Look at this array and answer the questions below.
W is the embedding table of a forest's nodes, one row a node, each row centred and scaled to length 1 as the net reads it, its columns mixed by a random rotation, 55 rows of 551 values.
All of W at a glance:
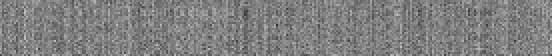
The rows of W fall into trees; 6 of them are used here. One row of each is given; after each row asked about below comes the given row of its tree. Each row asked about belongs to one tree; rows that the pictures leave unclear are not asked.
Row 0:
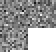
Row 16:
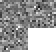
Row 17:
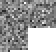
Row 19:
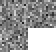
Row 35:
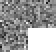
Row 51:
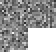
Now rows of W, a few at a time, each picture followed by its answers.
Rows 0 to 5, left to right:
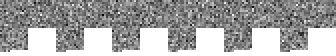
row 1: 19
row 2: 0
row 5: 19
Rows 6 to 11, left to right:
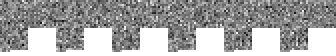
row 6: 17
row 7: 16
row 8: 51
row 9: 35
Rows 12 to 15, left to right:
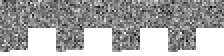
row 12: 51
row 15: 51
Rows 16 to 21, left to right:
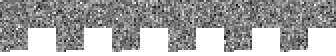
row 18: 51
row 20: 35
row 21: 51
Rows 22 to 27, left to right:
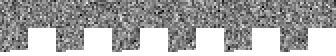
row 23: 0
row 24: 51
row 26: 16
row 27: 51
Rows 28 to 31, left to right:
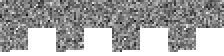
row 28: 16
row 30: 17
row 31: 16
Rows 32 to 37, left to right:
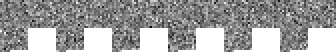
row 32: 16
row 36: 51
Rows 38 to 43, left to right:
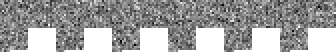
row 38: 51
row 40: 17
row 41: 17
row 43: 16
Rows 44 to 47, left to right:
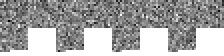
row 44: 16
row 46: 51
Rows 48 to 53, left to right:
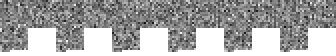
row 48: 16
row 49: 16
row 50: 17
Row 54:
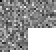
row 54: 19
